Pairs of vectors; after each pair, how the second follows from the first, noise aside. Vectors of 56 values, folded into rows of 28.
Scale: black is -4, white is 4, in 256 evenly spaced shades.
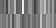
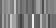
reversed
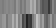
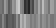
reversed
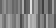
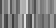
reversed
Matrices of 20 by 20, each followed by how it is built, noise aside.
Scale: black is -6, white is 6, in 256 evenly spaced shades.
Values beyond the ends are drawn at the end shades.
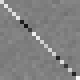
diagonal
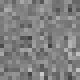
low rank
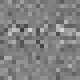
low rank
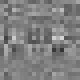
low rank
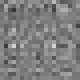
low rank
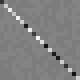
diagonal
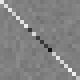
diagonal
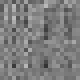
low rank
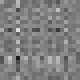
low rank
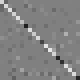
diagonal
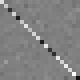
diagonal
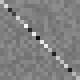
diagonal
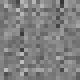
low rank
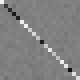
diagonal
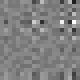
low rank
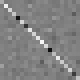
diagonal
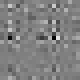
low rank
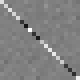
diagonal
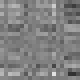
low rank
